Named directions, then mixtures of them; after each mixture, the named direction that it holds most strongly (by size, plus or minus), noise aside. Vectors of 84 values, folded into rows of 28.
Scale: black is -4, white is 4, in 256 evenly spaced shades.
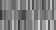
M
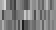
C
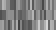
M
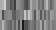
C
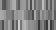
M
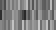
M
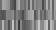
M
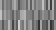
M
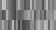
C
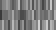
M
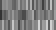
M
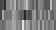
C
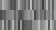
M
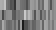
C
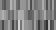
M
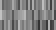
M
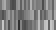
M
